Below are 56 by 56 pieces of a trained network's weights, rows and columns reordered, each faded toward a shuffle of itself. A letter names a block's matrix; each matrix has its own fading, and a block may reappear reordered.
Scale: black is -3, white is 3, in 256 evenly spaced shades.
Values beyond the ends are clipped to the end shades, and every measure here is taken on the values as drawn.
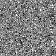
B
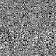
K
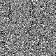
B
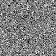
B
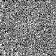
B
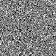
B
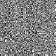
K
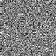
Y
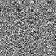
Y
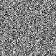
Y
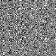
K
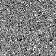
B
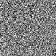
Y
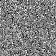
B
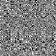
K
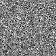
B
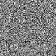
Y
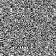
Y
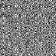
K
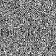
Y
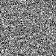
B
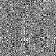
K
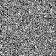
B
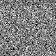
B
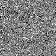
B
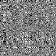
K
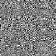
K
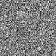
Y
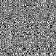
K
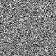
Y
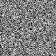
Y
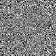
K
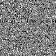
B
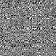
K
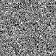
B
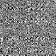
K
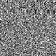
Y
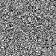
Y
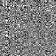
K
